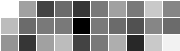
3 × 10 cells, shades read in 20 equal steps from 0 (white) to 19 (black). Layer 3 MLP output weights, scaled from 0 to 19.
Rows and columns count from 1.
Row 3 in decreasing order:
16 15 14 10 8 7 6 5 4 1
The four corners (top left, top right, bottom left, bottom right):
0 9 8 1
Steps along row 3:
up down down up down down up down down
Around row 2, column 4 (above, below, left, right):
11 5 10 19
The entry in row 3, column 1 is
8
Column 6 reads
10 10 10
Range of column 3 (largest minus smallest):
7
